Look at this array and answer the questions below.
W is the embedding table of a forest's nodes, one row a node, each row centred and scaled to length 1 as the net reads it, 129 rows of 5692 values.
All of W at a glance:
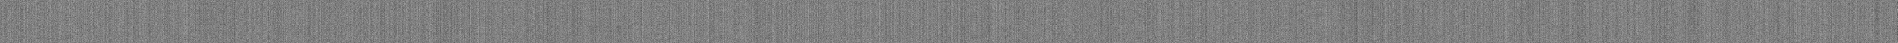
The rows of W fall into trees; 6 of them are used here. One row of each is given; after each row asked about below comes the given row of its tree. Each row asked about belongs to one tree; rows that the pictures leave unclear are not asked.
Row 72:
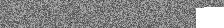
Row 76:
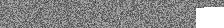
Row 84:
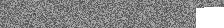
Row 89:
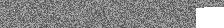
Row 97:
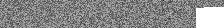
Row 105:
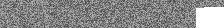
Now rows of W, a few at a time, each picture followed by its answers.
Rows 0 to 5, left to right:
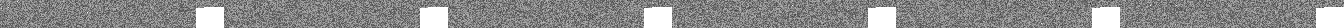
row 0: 89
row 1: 72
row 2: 76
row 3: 97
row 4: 105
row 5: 97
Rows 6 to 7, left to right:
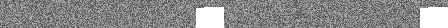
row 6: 76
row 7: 72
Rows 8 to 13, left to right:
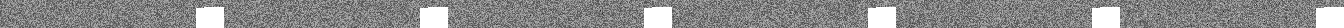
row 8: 84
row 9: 84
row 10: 105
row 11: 84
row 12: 72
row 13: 105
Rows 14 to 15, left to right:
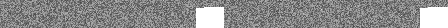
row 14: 84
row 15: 97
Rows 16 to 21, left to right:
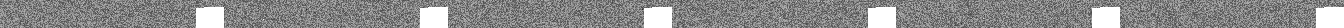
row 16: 105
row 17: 76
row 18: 76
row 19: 97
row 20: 72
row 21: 72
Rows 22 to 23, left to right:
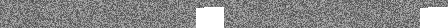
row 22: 76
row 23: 76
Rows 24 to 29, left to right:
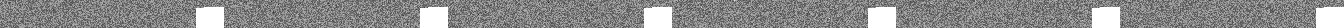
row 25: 76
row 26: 89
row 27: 97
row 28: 97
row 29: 72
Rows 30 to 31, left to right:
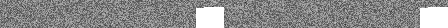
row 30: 84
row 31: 72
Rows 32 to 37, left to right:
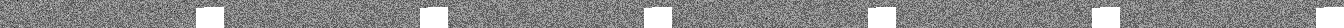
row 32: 72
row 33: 72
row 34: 72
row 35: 84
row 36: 89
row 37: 72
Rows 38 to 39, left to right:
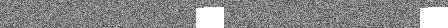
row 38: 89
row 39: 105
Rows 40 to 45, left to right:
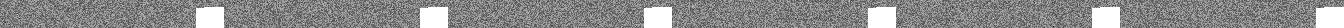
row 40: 84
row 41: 72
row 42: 89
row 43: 76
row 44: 84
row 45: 76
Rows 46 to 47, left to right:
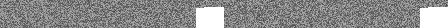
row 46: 105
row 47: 89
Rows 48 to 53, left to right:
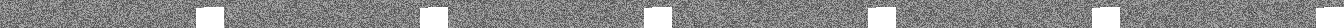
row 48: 72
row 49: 72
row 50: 76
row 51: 105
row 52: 89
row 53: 84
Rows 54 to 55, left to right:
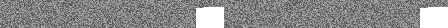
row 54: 72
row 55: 72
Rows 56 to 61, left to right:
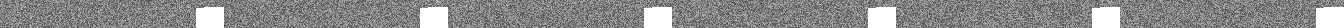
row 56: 76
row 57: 84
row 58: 72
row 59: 105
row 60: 84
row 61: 105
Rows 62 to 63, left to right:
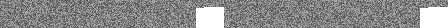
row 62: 84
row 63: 97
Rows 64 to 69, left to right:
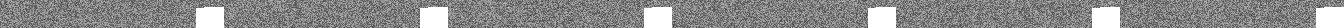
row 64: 76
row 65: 72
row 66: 105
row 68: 84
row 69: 76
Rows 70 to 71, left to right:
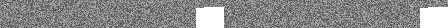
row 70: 72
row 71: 84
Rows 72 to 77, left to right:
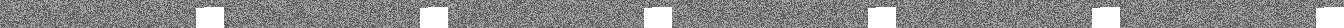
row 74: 72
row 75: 97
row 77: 84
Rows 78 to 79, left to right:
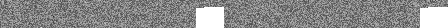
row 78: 76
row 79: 84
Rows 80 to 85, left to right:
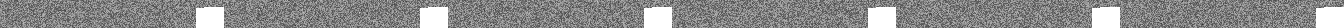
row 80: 97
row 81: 89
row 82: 97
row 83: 97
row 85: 76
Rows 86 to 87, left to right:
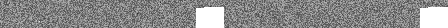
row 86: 76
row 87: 72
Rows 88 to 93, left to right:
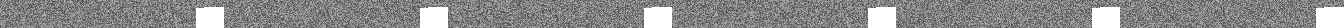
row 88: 97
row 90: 72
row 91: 97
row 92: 72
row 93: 89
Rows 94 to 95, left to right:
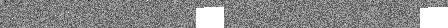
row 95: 84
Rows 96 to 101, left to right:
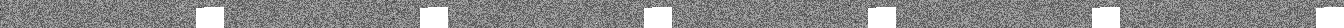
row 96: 76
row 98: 84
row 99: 76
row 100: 84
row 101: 72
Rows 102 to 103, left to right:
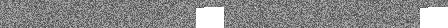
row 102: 76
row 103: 76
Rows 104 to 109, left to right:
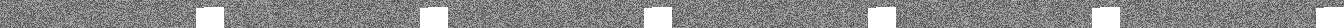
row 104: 84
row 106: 89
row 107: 84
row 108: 84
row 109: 97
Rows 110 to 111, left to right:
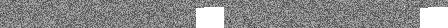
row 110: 89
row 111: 105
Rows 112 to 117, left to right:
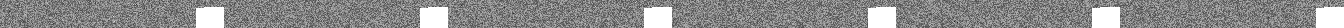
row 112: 105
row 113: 89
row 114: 105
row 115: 84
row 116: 84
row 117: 89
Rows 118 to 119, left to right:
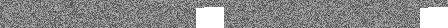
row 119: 89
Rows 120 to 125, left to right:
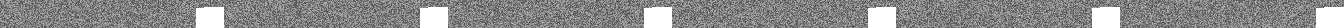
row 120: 76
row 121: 72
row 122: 97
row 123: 89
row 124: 72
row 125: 76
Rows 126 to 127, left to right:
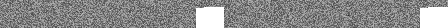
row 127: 84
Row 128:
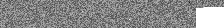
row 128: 97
